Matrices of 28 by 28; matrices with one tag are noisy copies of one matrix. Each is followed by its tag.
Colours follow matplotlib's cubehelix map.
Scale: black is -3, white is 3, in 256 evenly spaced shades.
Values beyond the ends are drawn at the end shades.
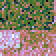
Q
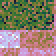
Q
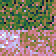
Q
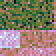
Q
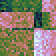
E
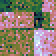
E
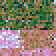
Q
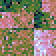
E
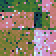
E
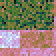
Q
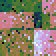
E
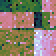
E
